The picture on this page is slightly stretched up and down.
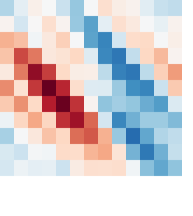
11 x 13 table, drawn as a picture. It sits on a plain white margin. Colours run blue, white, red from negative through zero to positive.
Ninth with the highest average: middle left. Grain: diagonal, down to the right. Ninth with the lowest average: bottom right. Lone odd cells: none.
